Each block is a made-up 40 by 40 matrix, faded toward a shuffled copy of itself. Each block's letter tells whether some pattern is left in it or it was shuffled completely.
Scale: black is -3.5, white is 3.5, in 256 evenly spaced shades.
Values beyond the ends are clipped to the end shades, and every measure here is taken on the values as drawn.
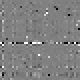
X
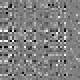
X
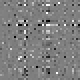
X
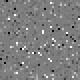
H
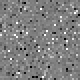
H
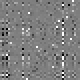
X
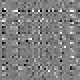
X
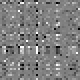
X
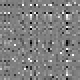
X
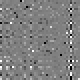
X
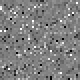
H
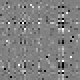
X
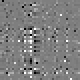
X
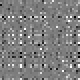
X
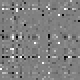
X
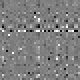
X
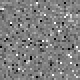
H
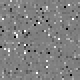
H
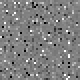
H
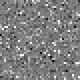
H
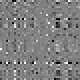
X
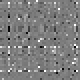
X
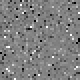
H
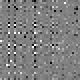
X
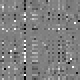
X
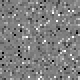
H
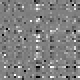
X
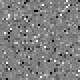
H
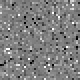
H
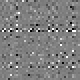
X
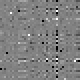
X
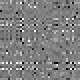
X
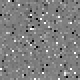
H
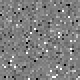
H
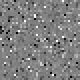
H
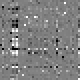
X
